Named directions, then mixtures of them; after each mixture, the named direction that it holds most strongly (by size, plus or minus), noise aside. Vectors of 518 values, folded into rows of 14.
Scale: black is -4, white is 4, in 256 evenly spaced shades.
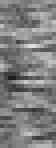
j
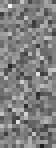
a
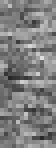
j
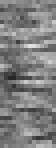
j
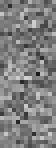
a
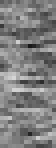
j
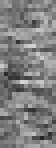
j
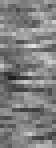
j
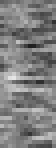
j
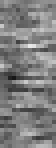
j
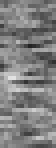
j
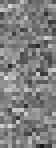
a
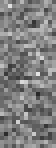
a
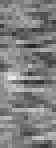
j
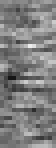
j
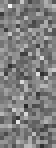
a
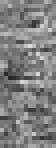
j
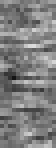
j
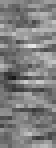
j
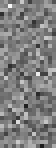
a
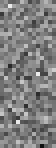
a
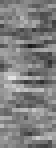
j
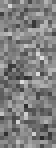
a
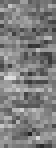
j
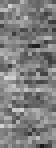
j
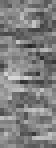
j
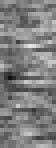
j
